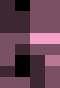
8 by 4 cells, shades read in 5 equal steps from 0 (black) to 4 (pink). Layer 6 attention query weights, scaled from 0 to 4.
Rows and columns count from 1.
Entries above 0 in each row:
3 4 4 4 4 3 3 4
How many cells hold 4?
2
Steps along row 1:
down up same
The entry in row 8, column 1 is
2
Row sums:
5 6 6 12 7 6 4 7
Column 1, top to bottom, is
1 1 1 2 2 2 1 2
